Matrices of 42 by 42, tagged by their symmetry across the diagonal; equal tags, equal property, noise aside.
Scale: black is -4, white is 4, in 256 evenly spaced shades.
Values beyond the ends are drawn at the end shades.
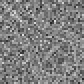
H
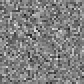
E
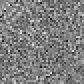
H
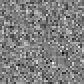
E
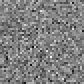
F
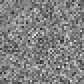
H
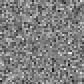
E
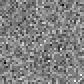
H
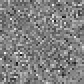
H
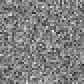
F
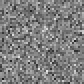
F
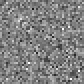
H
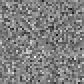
E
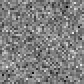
E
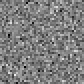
F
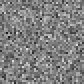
F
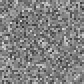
H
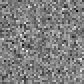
F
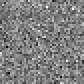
E
